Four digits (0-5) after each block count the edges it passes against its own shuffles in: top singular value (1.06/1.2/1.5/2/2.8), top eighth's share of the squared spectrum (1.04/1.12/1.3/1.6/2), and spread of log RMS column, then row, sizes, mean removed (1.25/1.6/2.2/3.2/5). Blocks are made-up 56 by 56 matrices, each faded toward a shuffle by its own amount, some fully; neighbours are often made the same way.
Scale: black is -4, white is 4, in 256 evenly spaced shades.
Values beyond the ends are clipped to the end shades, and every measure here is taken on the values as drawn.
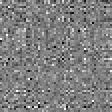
4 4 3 2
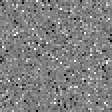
1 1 0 0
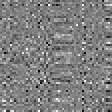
4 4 3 3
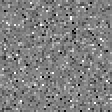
0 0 0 0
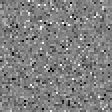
1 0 0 0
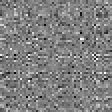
4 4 2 3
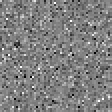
3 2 1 1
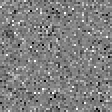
2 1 0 0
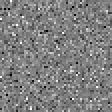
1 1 0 0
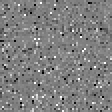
2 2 0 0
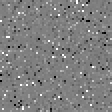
0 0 0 0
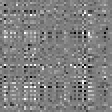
5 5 3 3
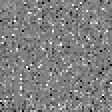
2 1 0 0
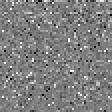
3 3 0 1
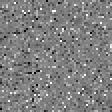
0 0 0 0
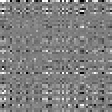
5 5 3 4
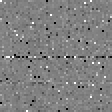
3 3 0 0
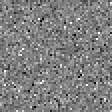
1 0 0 0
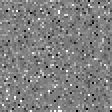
1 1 0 0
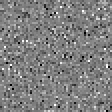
2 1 0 0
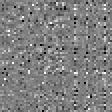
4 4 2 1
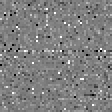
3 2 0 1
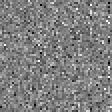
2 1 2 0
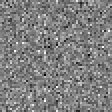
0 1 2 0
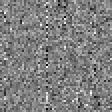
2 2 2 0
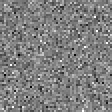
0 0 0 0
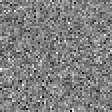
0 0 0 0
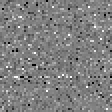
3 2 0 1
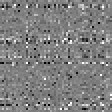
4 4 2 3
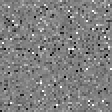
2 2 0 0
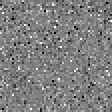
2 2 1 0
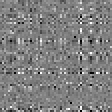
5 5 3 3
